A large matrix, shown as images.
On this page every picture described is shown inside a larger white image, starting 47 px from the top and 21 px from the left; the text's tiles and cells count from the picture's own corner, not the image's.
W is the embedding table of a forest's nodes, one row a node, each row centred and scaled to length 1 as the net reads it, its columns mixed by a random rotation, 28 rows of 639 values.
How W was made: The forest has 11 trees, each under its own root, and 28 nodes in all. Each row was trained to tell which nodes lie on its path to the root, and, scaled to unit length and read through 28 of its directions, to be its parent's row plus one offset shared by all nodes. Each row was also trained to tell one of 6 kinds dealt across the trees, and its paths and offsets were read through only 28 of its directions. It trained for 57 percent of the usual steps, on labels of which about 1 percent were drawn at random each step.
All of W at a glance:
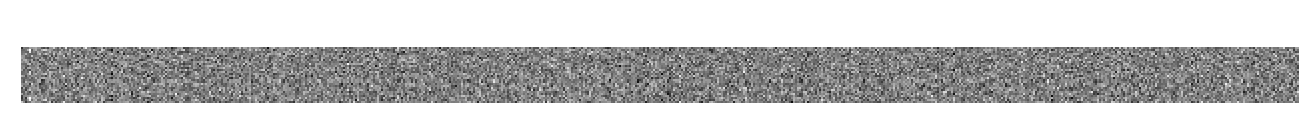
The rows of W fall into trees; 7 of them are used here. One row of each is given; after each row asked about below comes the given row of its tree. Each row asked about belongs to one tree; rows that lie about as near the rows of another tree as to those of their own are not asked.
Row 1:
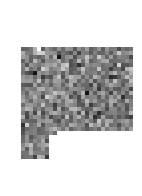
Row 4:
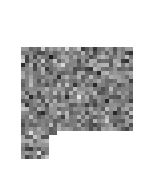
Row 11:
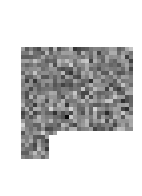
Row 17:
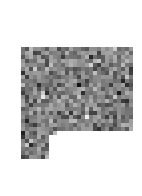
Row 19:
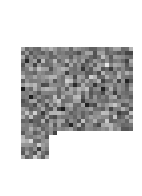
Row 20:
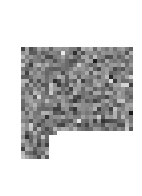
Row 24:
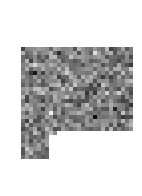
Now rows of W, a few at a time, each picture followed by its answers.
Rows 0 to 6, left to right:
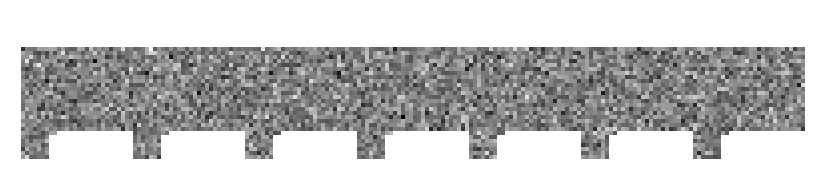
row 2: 19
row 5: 20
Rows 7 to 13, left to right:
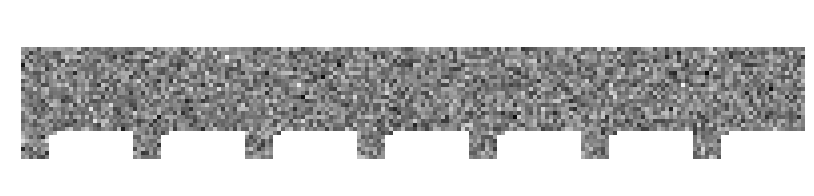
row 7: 24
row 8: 17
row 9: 20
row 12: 19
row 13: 1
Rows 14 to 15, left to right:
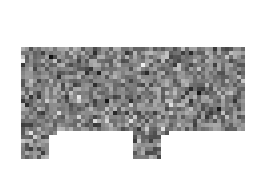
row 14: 4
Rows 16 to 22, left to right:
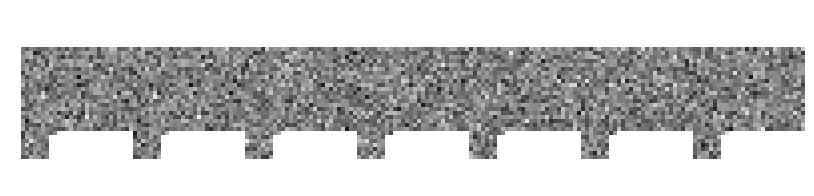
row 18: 24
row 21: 17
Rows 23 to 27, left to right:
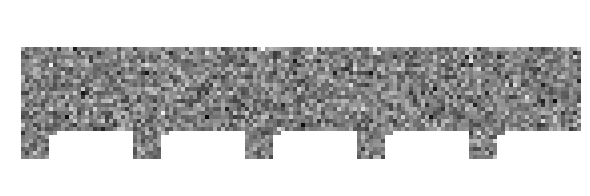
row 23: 11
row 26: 1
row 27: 4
